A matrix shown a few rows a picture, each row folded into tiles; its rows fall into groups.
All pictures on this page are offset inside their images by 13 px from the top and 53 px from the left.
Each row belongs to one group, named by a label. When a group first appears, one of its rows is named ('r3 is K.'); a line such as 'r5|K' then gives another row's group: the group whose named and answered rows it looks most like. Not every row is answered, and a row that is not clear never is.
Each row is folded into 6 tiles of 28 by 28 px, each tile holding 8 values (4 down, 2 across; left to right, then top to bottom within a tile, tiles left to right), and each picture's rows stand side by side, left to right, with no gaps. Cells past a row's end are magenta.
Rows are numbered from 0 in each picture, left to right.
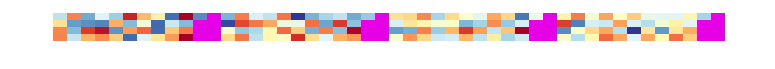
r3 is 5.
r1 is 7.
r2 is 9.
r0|5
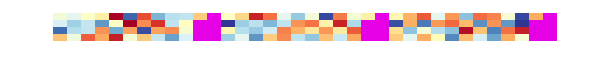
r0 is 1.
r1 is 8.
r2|9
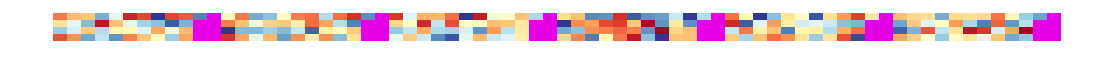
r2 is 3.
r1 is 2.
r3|7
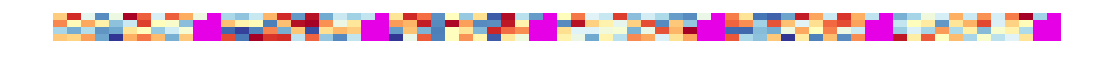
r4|2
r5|1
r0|2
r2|3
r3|7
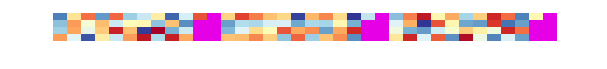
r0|7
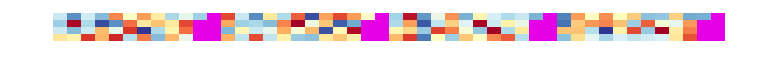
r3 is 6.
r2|7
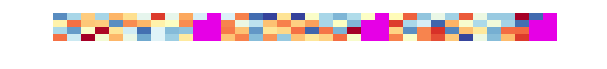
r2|5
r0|1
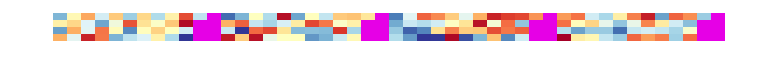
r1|1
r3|2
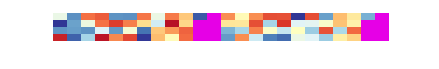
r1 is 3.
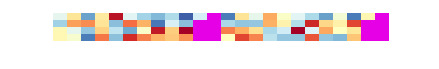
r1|6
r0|7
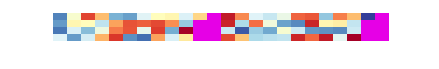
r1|2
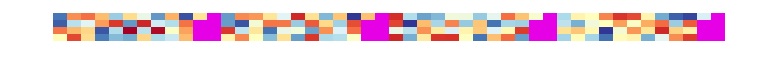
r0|6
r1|6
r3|6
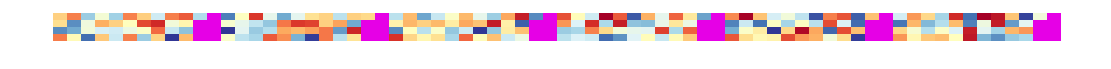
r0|2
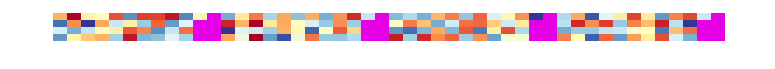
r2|1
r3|2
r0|9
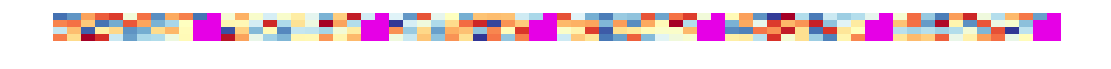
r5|2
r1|2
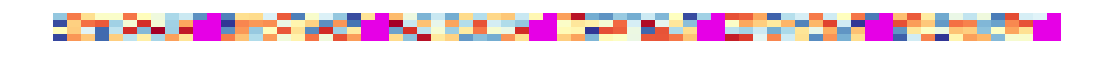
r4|2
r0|6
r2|5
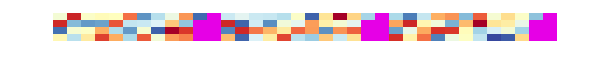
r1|5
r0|5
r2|1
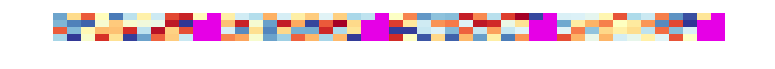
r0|8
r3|7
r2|2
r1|3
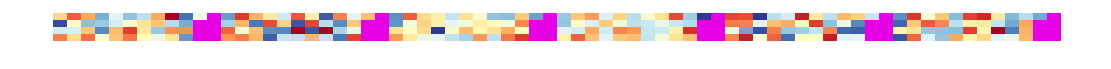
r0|9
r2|6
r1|6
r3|9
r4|2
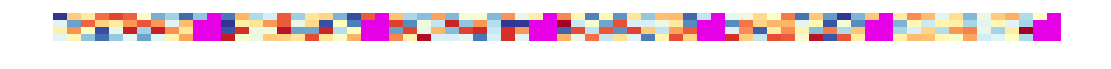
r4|7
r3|5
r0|6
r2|5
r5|9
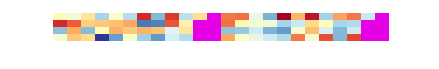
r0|3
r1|2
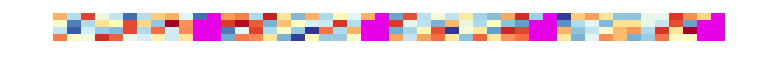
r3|8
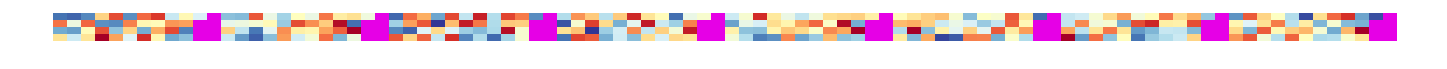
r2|1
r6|1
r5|3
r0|1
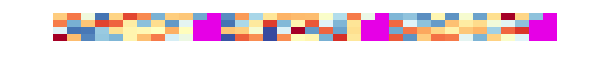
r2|5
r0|2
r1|6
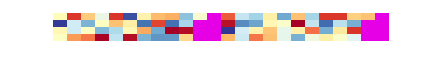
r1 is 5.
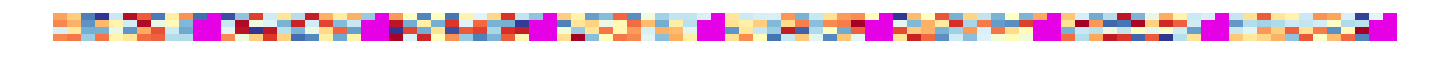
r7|9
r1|1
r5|6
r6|1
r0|2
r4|3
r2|5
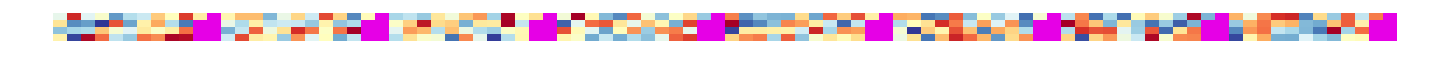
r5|7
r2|3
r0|5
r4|5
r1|9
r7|3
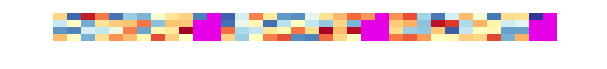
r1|8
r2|2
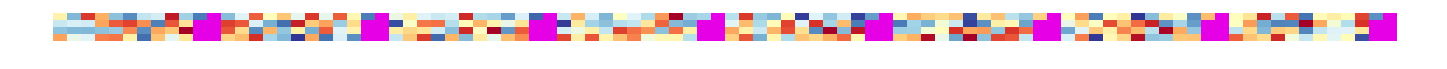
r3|9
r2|6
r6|7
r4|7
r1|1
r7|1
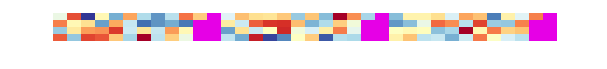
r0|5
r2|6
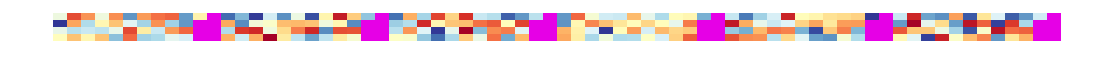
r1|5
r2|6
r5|7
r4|1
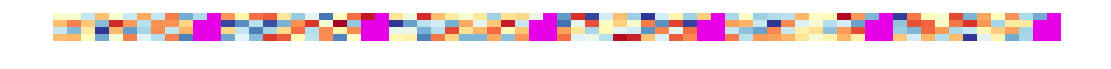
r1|8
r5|1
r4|5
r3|7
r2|8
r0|3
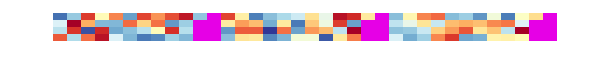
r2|8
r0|1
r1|3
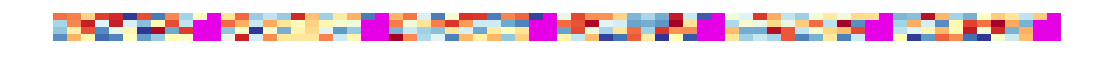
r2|2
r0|3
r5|8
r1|2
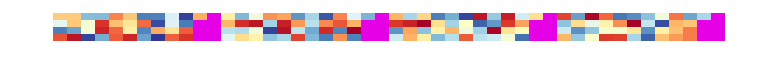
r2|3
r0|7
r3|8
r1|3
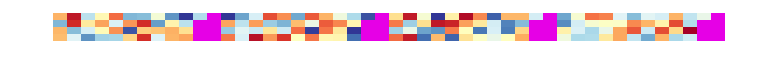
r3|8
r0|7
